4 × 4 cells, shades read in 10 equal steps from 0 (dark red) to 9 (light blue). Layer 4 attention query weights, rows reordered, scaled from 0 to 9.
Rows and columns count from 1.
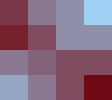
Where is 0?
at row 4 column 4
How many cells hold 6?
3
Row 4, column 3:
3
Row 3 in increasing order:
3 3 4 5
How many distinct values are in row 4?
4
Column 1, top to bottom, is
2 1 5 7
